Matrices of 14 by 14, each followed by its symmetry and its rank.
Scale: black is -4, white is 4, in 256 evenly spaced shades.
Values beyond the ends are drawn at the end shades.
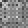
symmetric, rank two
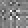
symmetric, rank three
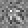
symmetric, rank two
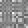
symmetric, rank three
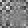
symmetric, rank two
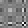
symmetric, rank one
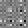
symmetric, rank two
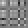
symmetric, rank one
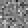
antisymmetric, full rank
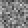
antisymmetric, full rank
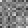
symmetric, rank two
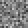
antisymmetric, full rank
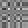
symmetric, rank one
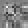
symmetric, rank two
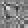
symmetric, rank three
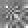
symmetric, rank three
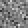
antisymmetric, full rank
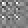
symmetric, rank three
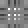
symmetric, rank one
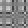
symmetric, rank one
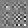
symmetric, rank two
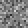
antisymmetric, full rank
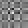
symmetric, rank one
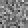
antisymmetric, full rank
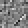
antisymmetric, full rank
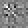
symmetric, rank three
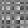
symmetric, rank one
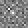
symmetric, rank three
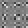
symmetric, rank two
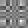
symmetric, rank one
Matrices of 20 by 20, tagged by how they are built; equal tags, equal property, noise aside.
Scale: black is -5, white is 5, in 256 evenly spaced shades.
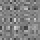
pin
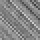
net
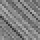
net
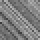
net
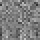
pin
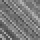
net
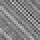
net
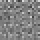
pin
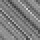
net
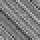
net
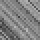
net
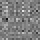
pin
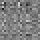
pin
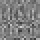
pin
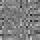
pin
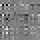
pin
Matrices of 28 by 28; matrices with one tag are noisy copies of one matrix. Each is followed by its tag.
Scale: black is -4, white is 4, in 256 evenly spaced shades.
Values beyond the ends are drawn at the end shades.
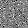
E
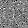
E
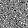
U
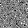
U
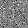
E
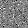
E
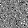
U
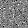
E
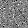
E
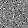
E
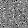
E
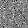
E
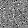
E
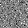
U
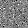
E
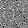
E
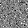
U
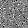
E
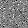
E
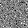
U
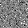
U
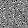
E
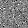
E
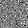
U
